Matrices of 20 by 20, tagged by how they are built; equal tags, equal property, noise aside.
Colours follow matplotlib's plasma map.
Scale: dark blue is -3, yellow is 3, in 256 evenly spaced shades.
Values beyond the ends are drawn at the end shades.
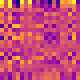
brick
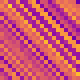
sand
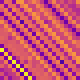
sand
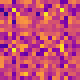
brick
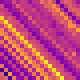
sand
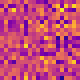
brick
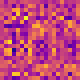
brick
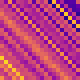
sand
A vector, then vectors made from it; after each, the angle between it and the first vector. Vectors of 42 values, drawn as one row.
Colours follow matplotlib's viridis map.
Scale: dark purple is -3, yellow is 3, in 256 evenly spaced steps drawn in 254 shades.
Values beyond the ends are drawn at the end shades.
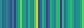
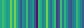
nearly opposite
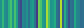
nearly opposite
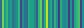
partly opposed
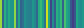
partly opposed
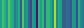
partly opposed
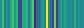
partly opposed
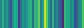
orthogonal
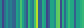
nearly parallel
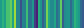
nearly opposite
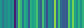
partly aligned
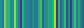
partly opposed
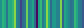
nearly opposite
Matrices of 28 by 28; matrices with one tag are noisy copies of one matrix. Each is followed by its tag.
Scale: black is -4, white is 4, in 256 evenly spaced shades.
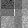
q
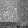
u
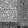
u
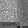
u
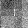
q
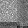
u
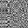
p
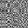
p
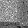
u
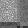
u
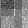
q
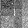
q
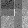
q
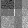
q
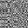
p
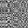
p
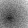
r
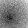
r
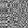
p
